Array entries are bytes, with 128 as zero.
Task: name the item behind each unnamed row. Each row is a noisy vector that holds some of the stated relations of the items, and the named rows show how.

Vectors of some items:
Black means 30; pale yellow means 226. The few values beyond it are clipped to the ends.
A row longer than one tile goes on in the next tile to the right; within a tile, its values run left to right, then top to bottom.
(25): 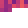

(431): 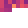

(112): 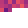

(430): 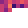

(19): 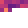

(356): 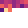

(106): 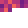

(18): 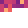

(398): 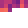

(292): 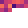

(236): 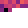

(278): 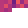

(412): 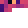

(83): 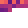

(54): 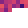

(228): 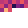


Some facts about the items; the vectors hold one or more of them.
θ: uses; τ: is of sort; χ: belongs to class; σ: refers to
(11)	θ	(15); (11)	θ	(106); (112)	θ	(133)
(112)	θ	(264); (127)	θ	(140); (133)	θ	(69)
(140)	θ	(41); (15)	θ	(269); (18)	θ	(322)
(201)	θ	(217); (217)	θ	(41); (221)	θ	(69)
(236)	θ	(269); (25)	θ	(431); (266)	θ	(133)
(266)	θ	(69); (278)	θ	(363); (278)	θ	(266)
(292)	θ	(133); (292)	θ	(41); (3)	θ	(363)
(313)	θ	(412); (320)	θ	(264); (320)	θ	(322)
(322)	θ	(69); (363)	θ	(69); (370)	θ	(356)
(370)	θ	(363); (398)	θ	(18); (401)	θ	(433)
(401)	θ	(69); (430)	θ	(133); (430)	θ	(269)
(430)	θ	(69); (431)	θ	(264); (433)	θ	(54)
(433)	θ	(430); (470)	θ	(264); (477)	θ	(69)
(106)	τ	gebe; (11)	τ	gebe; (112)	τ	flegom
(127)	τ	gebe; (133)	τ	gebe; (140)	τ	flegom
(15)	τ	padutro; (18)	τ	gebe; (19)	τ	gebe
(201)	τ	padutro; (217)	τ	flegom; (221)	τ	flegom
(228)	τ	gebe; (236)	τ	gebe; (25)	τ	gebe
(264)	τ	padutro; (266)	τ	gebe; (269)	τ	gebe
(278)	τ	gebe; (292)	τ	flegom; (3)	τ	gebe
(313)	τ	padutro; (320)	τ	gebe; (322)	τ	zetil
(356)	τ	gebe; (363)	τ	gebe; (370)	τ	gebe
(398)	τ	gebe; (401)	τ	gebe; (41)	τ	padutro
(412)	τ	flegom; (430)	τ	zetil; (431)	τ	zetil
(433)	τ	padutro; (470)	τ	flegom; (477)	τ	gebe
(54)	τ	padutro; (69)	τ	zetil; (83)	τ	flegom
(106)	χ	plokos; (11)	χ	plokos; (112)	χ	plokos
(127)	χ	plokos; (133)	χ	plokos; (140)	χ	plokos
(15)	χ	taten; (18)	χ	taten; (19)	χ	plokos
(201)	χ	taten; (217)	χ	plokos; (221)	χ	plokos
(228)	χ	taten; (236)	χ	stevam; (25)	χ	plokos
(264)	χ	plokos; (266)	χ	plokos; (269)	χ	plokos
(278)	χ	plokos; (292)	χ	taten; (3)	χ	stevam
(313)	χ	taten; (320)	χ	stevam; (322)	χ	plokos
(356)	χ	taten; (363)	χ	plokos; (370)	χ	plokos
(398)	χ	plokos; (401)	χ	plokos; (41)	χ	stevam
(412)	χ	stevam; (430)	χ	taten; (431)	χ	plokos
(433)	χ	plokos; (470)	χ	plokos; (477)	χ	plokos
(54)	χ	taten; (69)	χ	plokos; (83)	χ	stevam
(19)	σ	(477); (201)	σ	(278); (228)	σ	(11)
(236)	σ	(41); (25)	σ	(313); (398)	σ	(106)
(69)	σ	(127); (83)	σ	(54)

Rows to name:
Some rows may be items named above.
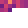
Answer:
(11)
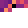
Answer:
(313)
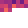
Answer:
(363)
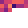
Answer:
(292)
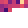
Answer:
(320)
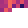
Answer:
(15)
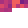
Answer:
(217)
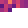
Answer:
(11)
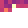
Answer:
(264)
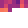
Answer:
(398)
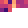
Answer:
(41)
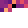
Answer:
(313)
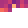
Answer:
(322)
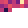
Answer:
(320)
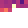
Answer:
(69)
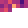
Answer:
(269)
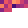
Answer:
(201)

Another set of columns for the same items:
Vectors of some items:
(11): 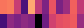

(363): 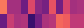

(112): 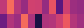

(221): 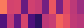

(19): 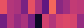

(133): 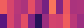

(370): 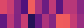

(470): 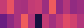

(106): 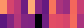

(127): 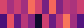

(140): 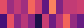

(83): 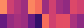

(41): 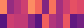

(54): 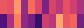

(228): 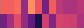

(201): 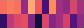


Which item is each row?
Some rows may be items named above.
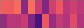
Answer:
(18)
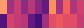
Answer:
(69)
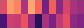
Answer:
(292)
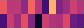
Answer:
(217)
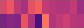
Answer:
(320)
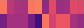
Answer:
(83)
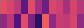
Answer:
(398)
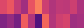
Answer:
(320)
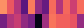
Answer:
(269)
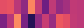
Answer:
(356)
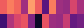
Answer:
(201)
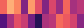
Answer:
(430)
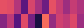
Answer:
(398)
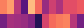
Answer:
(236)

